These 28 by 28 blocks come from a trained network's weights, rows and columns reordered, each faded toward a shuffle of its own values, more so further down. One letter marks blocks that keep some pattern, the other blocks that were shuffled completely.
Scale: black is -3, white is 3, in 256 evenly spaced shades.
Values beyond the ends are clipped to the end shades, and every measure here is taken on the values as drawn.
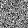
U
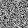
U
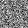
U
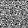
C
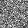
U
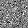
U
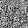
C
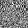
C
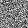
U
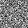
U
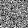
U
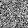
U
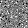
U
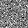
U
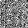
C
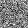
U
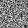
U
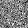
U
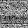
C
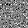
C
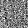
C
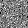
U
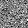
U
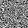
C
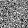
U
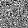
C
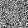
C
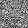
C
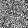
C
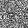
C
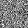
C
